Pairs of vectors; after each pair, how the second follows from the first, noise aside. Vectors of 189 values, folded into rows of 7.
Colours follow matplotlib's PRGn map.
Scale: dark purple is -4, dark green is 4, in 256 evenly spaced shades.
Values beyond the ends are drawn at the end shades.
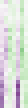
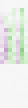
partly zeroed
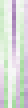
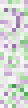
shuffled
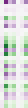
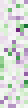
shuffled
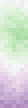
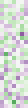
shuffled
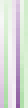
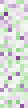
shuffled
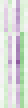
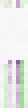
partly zeroed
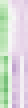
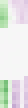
partly zeroed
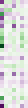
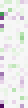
partly zeroed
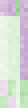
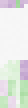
partly zeroed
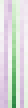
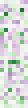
shuffled
